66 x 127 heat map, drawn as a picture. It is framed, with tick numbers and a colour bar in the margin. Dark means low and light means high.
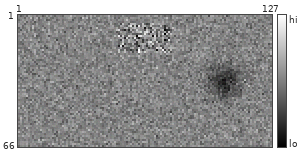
No regular stripes run through it. Values change most from cell to cell in the top middle. An odd patch, rougher than its surroundings, sits in the top middle. A single dip lies in the middle right. The ninth with the lowest average is the middle right. Neither half mirrors the other. No overall slope runs across the table.
